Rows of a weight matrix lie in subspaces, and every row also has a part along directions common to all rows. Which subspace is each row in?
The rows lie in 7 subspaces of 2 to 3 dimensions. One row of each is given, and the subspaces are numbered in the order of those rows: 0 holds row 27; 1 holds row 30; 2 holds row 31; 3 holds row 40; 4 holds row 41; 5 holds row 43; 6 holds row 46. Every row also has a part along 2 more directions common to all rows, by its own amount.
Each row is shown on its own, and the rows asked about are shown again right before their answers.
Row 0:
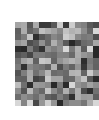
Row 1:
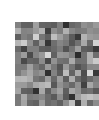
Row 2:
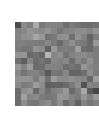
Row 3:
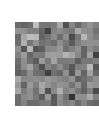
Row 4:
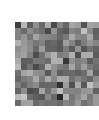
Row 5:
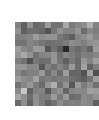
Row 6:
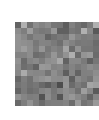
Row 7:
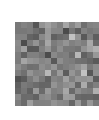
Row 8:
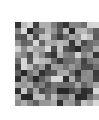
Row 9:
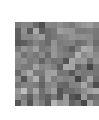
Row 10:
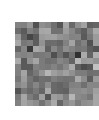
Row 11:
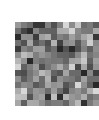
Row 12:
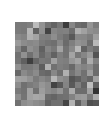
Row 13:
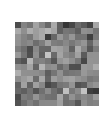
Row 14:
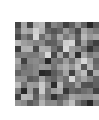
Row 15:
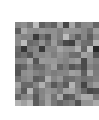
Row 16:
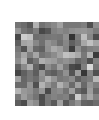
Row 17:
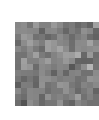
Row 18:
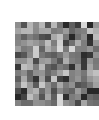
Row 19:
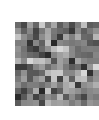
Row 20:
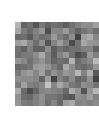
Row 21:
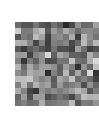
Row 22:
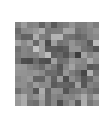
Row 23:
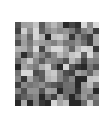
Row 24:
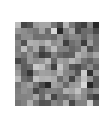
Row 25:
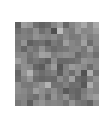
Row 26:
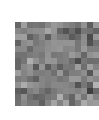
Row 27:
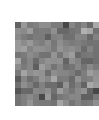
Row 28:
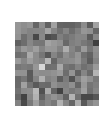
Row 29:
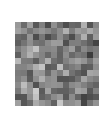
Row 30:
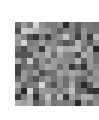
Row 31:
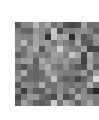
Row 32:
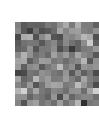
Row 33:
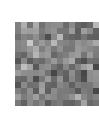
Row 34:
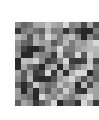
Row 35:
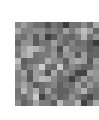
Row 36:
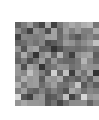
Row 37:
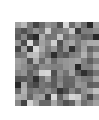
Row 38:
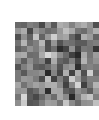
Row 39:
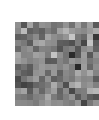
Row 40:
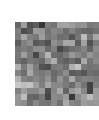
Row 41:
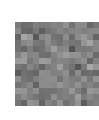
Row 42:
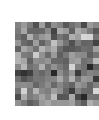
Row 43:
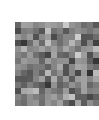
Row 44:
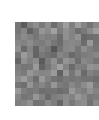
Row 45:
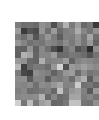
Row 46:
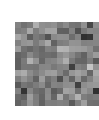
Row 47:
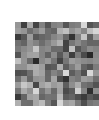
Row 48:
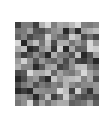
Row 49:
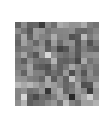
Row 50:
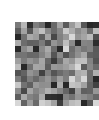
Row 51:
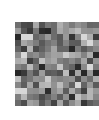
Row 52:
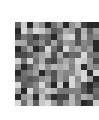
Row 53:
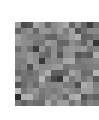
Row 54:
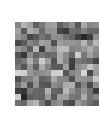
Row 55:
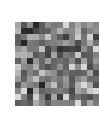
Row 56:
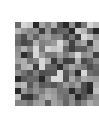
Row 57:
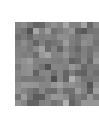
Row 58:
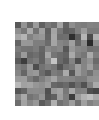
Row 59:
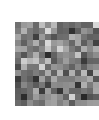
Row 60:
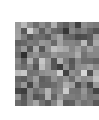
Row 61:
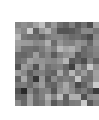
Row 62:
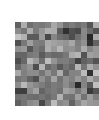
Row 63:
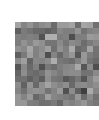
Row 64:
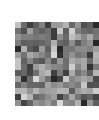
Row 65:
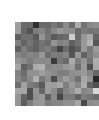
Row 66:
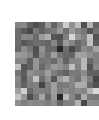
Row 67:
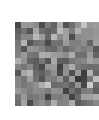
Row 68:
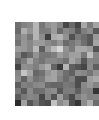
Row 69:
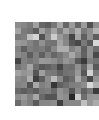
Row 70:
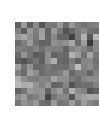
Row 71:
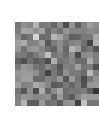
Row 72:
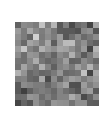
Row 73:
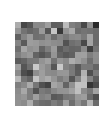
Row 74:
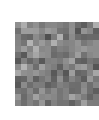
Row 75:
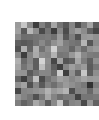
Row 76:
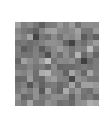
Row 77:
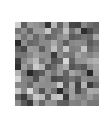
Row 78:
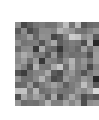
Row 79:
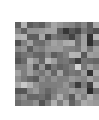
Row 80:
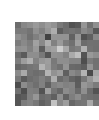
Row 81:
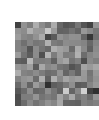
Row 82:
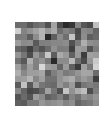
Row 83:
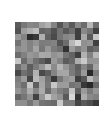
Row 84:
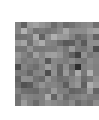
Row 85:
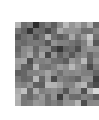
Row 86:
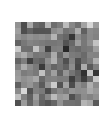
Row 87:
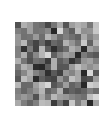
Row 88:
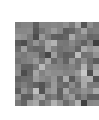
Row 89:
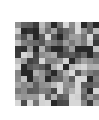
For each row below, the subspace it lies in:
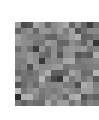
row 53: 6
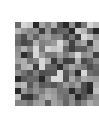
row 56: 6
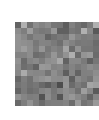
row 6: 0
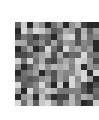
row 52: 1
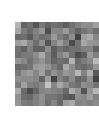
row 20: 5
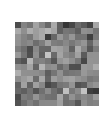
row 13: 5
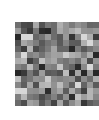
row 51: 4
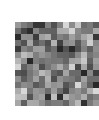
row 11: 4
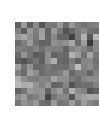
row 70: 3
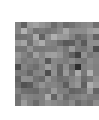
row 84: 3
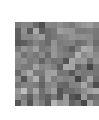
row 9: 2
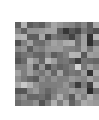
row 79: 3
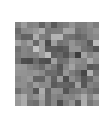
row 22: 4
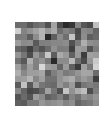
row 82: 5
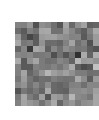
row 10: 4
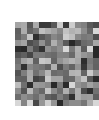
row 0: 1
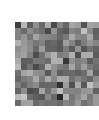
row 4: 0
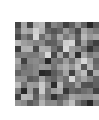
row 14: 1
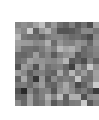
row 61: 2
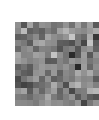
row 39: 3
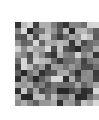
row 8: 6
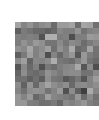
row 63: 5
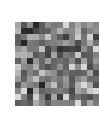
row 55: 1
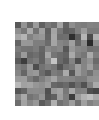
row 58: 3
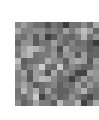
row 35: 0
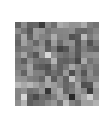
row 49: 3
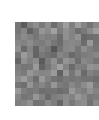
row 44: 6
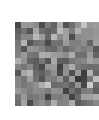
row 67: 2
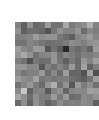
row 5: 1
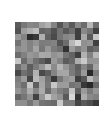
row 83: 1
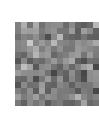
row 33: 4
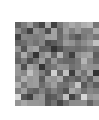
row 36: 6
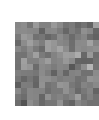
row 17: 4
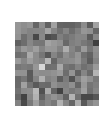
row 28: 0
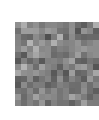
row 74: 4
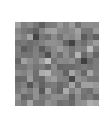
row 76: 1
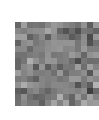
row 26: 3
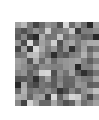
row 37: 4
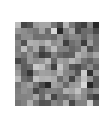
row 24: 2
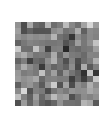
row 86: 1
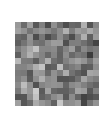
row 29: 0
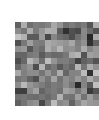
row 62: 3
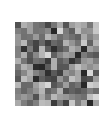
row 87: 2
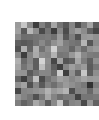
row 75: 6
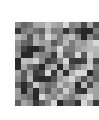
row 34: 0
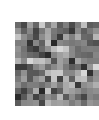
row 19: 4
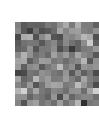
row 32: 4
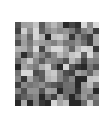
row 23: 2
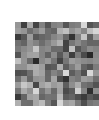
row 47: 0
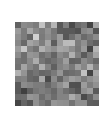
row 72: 1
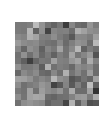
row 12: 3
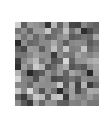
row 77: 0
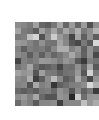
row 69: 1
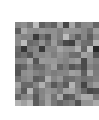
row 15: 1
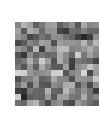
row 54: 6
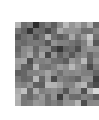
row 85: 5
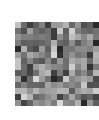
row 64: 6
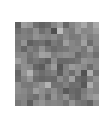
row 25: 2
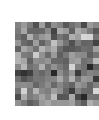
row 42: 6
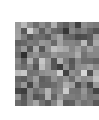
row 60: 6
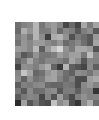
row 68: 2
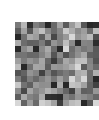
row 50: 1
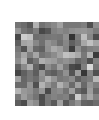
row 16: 4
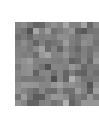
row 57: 3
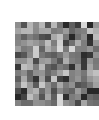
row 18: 0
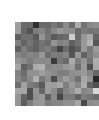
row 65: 5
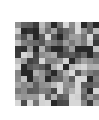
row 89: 2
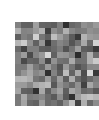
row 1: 5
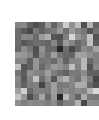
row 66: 0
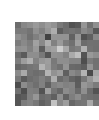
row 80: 2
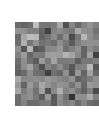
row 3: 4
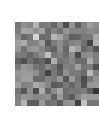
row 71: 4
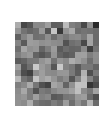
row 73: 2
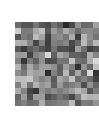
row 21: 5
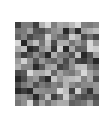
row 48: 0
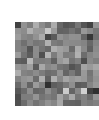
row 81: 5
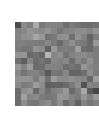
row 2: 5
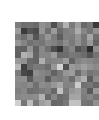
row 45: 2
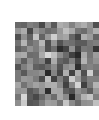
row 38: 3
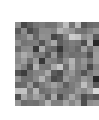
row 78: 6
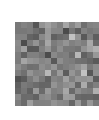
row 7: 0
